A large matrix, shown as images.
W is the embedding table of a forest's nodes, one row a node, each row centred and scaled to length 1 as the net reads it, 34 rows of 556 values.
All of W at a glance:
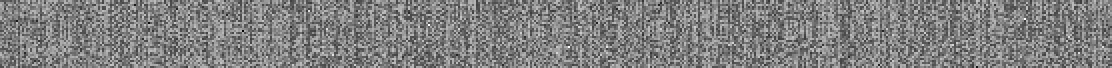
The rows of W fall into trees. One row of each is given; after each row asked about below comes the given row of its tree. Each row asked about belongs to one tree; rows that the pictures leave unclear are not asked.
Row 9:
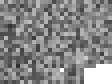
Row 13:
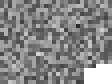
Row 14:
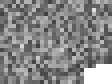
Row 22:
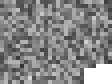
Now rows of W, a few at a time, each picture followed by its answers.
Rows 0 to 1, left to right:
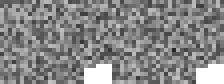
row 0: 13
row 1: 13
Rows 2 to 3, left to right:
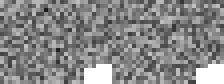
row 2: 9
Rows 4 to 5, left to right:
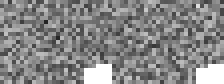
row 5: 9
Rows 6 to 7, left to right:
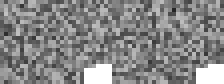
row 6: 9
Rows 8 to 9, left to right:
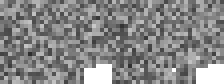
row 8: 9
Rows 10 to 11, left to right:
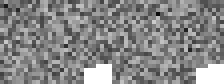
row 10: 13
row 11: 14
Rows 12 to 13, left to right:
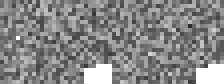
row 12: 13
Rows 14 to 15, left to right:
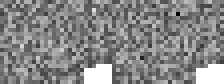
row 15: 14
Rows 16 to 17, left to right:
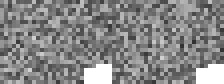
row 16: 13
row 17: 14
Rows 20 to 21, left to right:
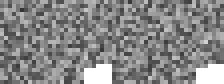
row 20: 9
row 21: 13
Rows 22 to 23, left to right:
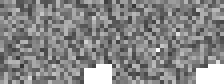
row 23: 9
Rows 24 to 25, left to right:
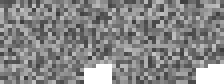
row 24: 13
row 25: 13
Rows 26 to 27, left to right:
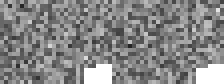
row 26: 9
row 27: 9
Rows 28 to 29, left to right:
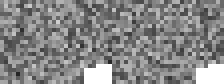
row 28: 22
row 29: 13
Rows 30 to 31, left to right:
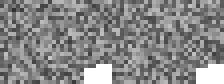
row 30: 14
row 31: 13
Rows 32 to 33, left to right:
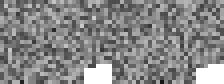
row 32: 22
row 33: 14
